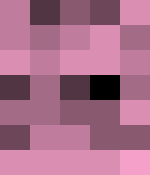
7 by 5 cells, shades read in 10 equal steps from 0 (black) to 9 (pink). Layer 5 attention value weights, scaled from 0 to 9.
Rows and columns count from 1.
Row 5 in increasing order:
5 5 6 6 8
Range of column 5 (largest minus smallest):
4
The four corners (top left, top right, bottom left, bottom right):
7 8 8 9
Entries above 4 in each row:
3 5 5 2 5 4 5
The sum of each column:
43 43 43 38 49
